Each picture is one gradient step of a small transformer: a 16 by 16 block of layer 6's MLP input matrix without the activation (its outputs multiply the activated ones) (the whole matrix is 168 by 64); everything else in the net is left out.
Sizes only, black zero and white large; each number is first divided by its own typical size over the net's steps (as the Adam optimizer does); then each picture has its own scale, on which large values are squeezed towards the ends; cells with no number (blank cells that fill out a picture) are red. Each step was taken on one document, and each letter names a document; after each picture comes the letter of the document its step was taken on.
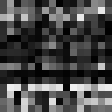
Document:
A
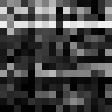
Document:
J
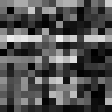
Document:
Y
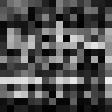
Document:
Y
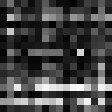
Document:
A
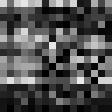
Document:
Y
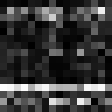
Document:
A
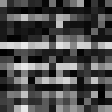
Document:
Y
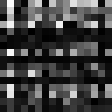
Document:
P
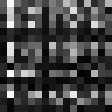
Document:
P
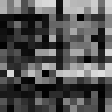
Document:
J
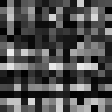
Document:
A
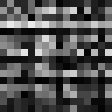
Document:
J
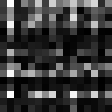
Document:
P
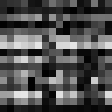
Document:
Y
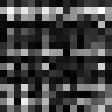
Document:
A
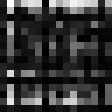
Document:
P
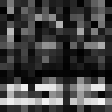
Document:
A
